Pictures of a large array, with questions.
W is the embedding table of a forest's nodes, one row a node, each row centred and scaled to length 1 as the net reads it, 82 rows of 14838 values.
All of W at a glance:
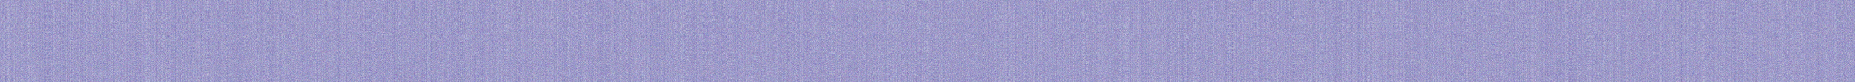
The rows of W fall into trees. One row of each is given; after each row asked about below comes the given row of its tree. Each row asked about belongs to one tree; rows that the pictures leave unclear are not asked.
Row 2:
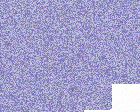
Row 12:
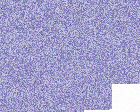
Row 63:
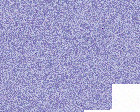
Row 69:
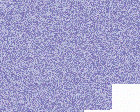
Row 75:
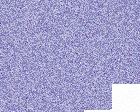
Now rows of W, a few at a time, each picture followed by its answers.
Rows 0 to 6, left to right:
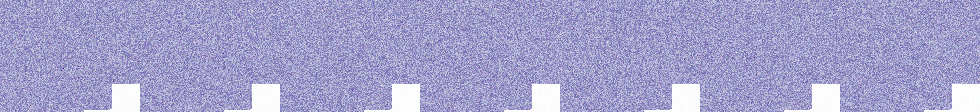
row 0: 12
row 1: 2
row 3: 2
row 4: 69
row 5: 2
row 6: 2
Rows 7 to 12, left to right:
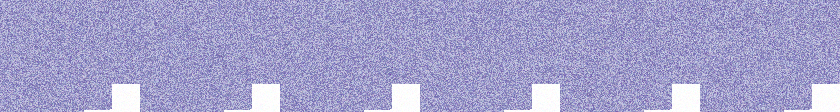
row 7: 69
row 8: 2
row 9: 2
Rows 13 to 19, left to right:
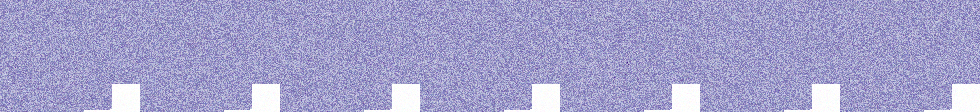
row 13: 12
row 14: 63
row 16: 69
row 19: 63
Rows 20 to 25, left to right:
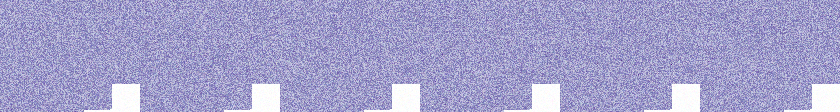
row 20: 63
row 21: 2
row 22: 69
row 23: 12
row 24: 69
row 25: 69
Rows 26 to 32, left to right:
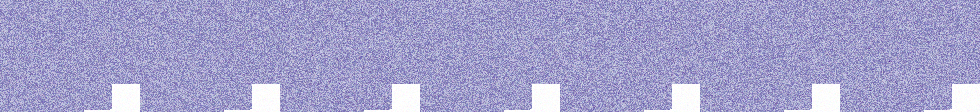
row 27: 69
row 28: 12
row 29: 2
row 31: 2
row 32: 12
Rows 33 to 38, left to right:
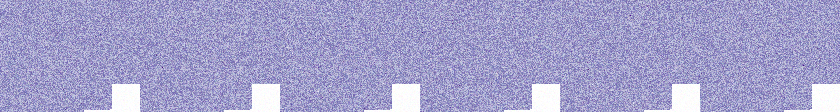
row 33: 69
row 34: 75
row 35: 63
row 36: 63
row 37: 63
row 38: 75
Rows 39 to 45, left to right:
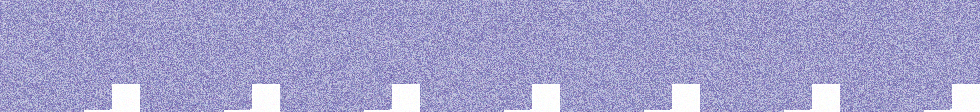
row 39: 69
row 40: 63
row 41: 12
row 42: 69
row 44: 69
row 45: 63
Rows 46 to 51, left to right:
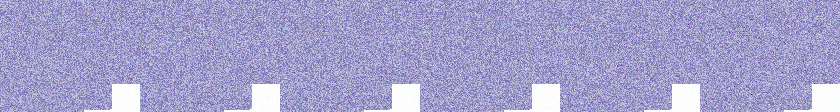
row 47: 12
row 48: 12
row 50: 69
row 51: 12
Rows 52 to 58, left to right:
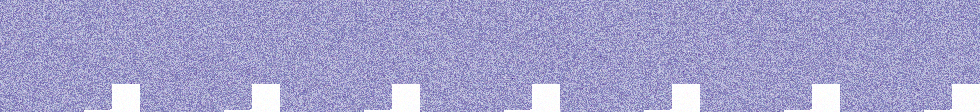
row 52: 2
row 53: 2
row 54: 69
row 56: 75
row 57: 69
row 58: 69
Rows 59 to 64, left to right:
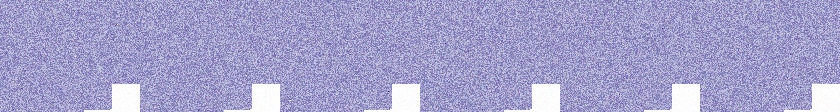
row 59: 75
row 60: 2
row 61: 63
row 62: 69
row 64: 2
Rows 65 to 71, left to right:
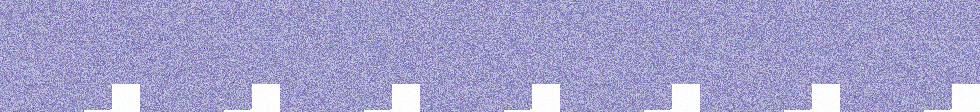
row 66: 2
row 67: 69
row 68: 63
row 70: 69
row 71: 2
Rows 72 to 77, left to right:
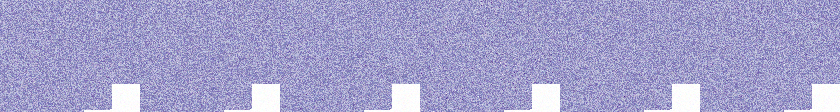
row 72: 69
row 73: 2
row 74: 2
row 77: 69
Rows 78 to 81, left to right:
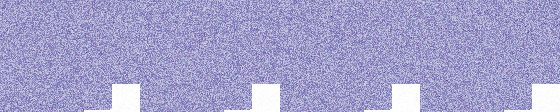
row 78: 63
